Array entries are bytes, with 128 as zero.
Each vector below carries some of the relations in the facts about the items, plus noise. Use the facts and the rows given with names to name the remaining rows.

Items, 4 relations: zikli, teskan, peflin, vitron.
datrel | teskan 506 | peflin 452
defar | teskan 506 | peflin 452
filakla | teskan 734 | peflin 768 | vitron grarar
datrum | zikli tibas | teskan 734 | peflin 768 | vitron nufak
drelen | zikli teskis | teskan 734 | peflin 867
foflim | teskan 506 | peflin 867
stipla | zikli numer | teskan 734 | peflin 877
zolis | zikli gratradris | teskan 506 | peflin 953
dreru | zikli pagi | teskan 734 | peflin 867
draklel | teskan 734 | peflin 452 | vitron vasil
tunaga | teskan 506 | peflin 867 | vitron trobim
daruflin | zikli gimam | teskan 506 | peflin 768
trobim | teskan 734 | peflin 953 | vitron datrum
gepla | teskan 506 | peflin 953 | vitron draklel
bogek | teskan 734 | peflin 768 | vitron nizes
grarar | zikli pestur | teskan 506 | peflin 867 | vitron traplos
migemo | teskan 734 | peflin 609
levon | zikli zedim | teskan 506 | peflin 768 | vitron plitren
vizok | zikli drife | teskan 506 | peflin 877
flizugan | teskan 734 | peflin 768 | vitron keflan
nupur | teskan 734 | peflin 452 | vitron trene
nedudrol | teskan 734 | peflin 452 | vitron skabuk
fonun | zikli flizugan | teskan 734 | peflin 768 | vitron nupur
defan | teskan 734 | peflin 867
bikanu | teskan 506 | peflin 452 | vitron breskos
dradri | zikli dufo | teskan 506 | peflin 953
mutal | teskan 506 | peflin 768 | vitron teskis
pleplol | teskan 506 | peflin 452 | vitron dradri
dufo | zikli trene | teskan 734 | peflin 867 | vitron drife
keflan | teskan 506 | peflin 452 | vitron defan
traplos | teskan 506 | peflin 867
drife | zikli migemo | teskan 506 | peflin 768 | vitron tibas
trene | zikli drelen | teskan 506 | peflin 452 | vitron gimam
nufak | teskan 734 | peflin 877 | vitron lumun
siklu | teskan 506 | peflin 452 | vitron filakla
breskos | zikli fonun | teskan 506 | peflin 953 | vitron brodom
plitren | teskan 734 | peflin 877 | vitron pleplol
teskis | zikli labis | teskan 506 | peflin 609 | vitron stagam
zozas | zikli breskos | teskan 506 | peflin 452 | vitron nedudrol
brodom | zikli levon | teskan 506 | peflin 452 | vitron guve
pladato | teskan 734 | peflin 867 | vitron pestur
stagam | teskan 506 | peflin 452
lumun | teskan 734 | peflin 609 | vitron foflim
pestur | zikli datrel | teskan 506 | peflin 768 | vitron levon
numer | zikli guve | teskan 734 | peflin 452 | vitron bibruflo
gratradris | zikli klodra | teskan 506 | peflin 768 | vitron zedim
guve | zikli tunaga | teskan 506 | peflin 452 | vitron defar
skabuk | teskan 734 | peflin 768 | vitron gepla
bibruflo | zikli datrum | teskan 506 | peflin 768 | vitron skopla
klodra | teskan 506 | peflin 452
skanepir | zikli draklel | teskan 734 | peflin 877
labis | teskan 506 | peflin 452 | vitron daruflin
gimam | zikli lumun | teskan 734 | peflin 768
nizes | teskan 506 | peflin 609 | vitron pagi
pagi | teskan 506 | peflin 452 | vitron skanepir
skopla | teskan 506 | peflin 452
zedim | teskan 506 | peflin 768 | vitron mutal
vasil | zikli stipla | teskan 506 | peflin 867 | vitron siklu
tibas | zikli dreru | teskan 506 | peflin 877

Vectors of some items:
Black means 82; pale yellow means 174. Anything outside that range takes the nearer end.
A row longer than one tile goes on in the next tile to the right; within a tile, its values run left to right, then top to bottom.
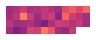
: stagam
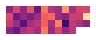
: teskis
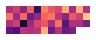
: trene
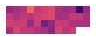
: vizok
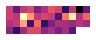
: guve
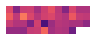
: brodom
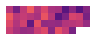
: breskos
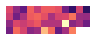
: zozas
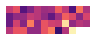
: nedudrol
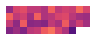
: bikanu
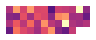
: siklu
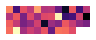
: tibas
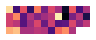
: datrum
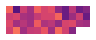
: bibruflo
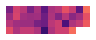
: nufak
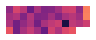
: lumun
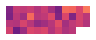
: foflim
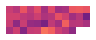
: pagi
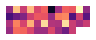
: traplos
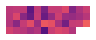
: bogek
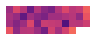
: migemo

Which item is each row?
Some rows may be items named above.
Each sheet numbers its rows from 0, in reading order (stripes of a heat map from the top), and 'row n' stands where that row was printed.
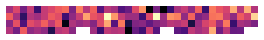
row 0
dufo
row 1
numer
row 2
trene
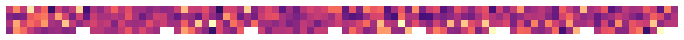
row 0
grarar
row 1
zolis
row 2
filakla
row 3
nupur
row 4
gepla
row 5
skabuk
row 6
draklel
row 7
nedudrol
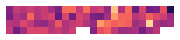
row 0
foflim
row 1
vasil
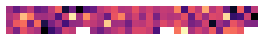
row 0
stipla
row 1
tunaga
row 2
tibas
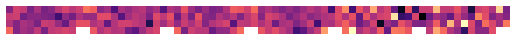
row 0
trobim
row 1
gimam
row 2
defan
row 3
skanepir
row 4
tibas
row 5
filakla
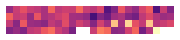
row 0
bikanu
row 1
skabuk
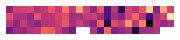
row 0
labis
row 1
drelen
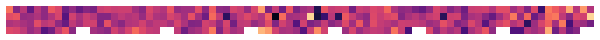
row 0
fonun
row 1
nizes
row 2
dradri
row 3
dreru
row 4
gratradris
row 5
pladato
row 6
trene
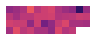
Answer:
vizok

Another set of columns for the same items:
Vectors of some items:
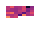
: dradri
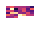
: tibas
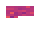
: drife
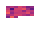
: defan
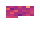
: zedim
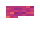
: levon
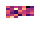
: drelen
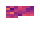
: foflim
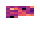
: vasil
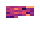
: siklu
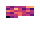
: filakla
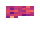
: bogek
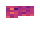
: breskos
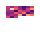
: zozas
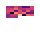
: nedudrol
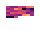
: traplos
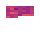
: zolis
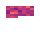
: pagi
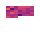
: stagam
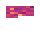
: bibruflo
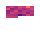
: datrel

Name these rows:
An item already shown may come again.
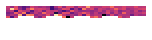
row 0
zozas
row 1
gepla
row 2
guve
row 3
labis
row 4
brodom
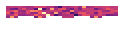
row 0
trobim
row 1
datrum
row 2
tunaga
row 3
nupur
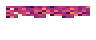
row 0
dreru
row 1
skabuk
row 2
draklel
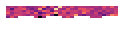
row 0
defan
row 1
numer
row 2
fonun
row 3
nizes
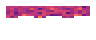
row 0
vizok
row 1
nupur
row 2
skanepir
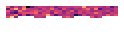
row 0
dufo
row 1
gimam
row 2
bikanu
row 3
breskos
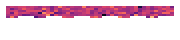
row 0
nupur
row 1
draklel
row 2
gratradris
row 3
labis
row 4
dradri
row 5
pladato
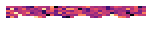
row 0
dreru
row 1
trene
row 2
grarar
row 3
gepla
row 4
teskis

